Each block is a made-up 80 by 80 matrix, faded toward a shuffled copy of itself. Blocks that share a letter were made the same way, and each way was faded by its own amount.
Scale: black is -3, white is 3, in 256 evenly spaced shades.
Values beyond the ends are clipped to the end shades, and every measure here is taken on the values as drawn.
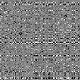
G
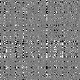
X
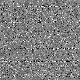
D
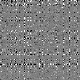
X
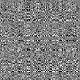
G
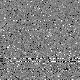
D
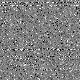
D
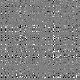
X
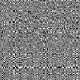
G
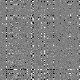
X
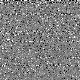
D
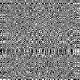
G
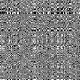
G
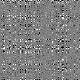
X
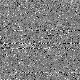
D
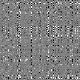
X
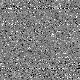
D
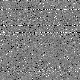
D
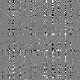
X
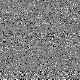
D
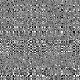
G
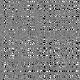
X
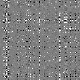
X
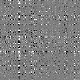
X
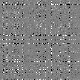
X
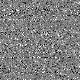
D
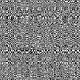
G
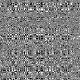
G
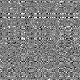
G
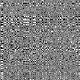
G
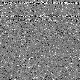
D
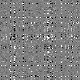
X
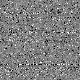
D
